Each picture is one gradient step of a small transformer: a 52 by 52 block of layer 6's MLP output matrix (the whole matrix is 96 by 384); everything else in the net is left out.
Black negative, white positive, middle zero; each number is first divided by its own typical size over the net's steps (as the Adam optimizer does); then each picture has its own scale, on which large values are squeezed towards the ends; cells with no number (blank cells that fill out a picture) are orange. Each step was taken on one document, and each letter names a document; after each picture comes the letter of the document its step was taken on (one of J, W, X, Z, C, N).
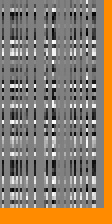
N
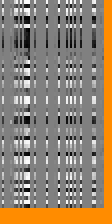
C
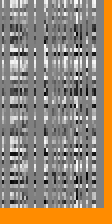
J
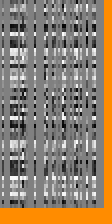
J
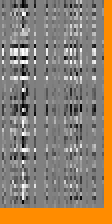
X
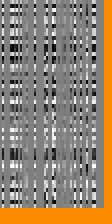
N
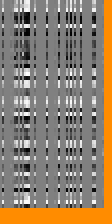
C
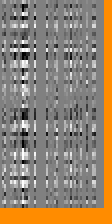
X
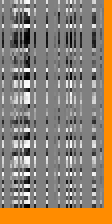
C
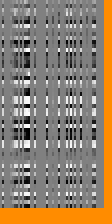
C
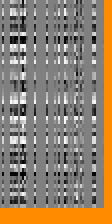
J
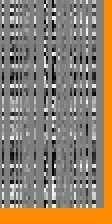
N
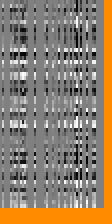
J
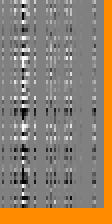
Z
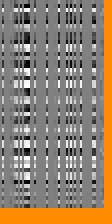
C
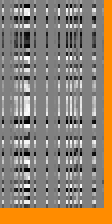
C
